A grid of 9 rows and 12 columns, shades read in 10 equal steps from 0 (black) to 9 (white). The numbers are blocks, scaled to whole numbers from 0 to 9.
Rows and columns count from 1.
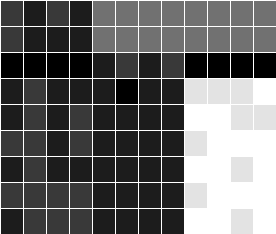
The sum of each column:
12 14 11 12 15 15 15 16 59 61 58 61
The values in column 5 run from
1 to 4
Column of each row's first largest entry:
5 5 6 12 9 10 9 10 9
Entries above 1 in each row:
10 9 2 5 6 7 5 8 7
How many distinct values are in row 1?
3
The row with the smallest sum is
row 3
